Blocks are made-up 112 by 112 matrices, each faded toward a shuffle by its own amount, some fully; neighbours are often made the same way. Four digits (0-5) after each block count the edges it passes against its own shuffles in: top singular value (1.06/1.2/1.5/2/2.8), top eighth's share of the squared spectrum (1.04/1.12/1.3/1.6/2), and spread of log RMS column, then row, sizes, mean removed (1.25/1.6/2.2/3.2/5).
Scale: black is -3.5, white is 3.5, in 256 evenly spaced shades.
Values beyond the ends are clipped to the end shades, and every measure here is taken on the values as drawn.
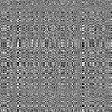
5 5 4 4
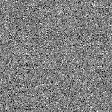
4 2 1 1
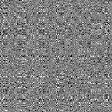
5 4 3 3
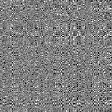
5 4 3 3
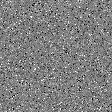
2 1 0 0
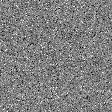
0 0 0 0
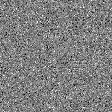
3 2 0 0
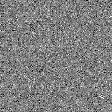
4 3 1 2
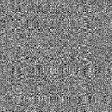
5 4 3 3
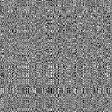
5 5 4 3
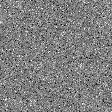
0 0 0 0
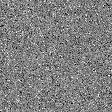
1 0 0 0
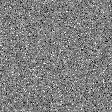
0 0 0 0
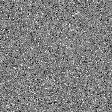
3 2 0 0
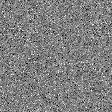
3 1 0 0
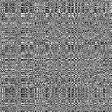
5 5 4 4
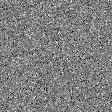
0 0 0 0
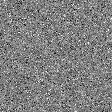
1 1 0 0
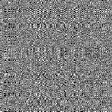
5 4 3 3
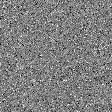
1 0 0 0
